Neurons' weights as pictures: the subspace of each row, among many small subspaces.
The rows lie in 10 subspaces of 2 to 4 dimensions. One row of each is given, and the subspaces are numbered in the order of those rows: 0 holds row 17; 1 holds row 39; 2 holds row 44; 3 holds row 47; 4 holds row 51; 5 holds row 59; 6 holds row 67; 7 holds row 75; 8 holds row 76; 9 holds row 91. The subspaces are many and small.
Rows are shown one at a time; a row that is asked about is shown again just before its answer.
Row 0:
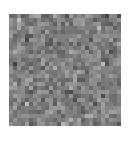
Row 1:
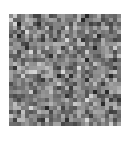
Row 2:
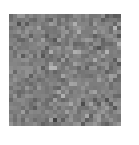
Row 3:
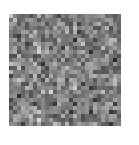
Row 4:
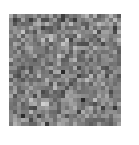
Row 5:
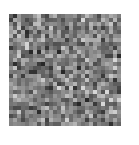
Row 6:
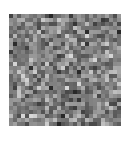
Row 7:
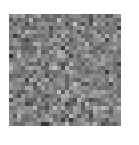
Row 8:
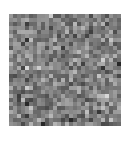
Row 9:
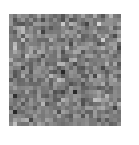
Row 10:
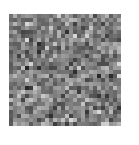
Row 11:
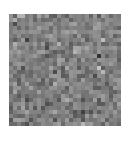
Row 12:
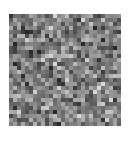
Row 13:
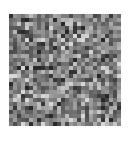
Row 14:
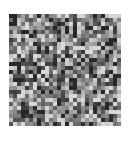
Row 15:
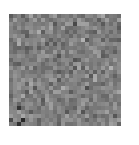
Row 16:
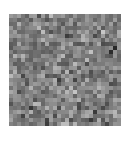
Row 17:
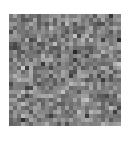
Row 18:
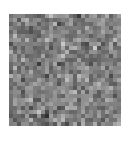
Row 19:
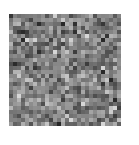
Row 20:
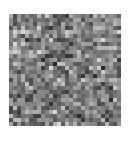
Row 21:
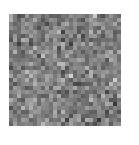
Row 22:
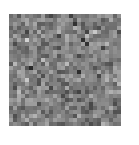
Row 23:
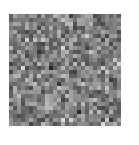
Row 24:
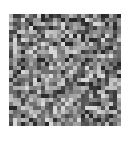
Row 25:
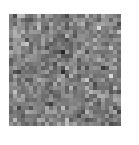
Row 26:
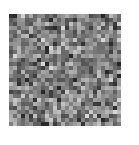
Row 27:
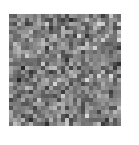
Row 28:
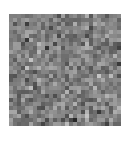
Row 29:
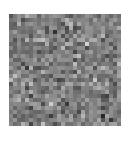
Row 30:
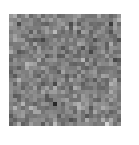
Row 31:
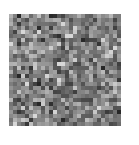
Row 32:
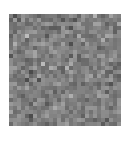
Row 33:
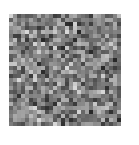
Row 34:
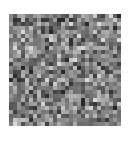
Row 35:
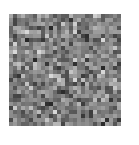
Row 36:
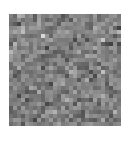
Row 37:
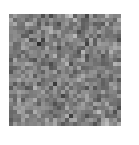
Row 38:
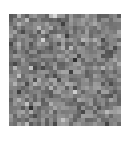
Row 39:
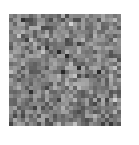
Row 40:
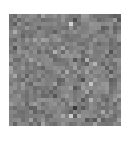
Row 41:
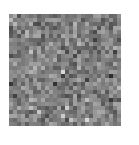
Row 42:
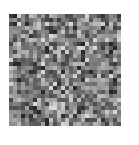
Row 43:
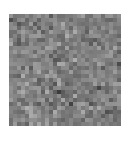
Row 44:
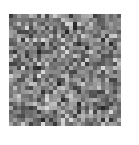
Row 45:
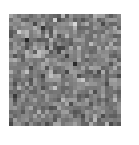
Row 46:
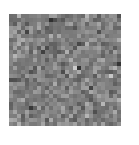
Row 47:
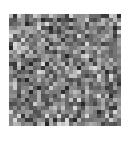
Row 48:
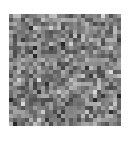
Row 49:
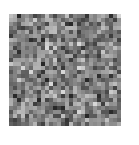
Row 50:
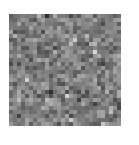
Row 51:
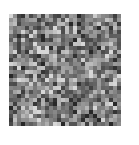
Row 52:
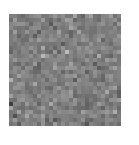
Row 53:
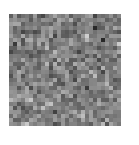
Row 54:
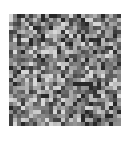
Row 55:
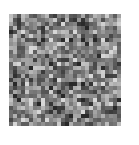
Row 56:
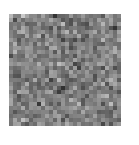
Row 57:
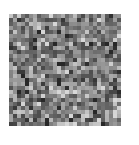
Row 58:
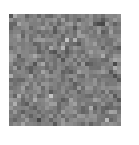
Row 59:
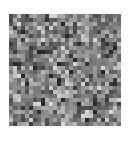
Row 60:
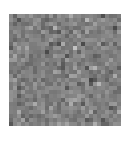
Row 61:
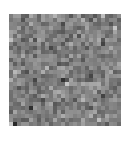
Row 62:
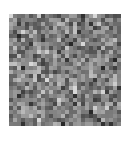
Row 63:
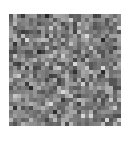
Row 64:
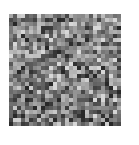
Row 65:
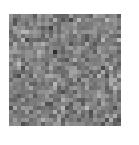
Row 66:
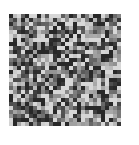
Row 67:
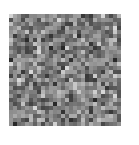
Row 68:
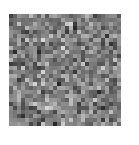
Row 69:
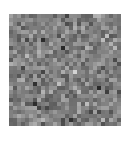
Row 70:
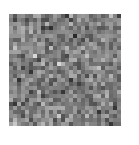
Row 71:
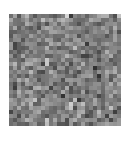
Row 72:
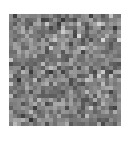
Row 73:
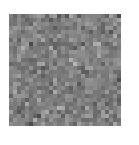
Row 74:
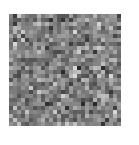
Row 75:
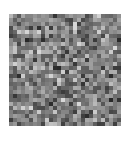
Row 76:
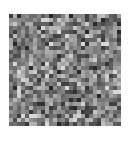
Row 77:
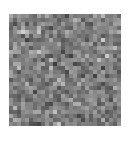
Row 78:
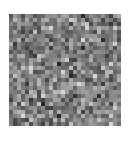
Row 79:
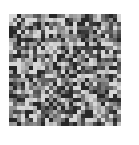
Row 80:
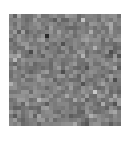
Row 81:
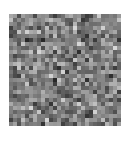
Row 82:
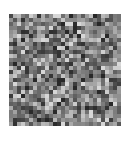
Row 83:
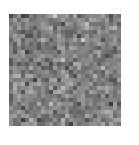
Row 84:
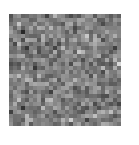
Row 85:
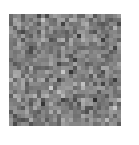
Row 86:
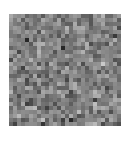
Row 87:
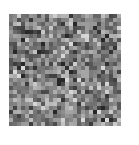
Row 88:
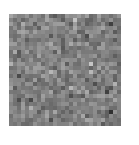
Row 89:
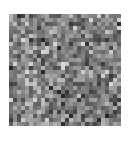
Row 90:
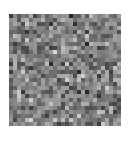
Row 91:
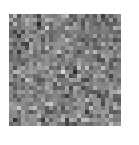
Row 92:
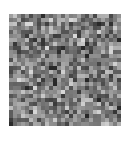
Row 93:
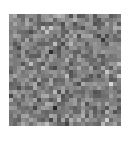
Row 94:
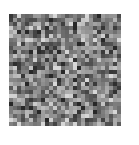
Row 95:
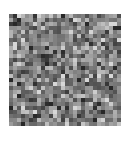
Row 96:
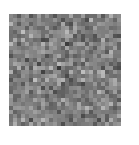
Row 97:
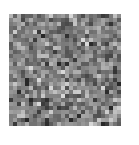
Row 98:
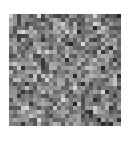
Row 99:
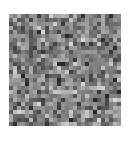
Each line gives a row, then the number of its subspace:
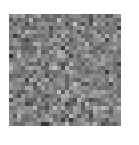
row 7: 6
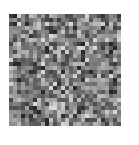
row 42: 2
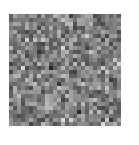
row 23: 2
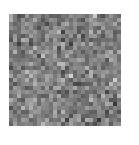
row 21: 4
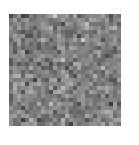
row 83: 8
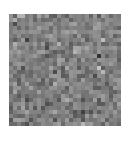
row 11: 1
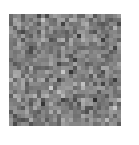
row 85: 5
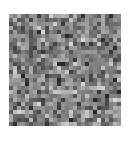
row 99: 5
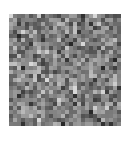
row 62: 4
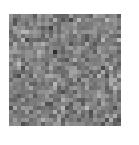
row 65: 7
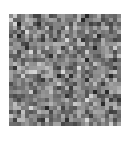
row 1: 9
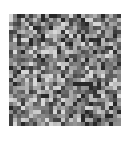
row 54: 4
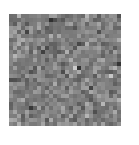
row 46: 7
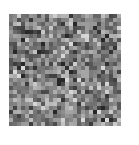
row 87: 5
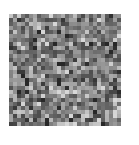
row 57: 5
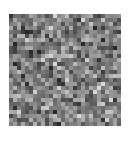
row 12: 9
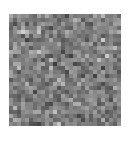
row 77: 9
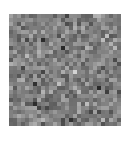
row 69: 2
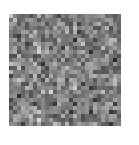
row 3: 4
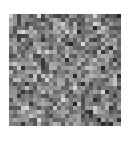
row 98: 4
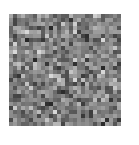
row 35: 7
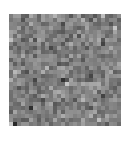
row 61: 6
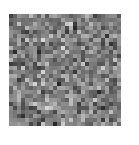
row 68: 2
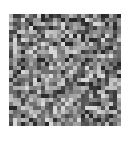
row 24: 4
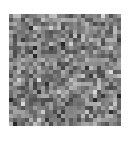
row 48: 4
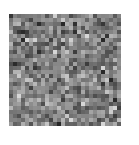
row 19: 5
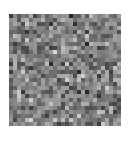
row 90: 8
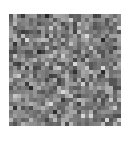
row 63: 7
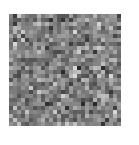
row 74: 7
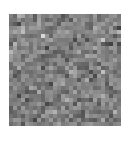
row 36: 1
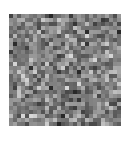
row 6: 8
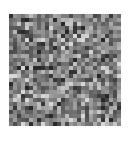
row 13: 0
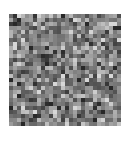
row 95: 1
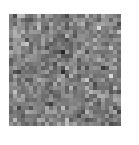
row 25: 9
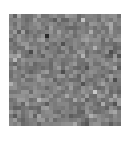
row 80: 9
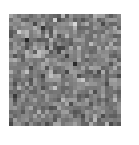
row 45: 1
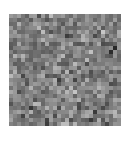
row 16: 5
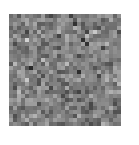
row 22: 8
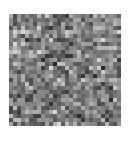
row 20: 9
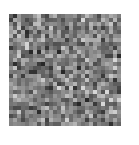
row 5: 9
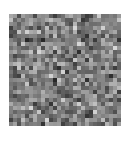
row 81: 7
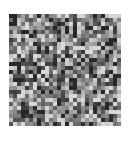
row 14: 4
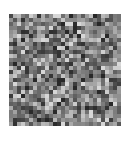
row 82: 6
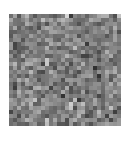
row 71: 3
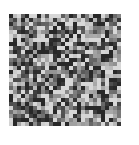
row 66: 6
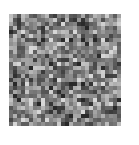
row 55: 5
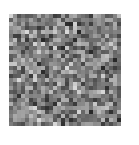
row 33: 6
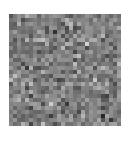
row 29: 0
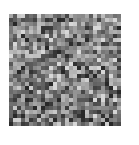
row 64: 1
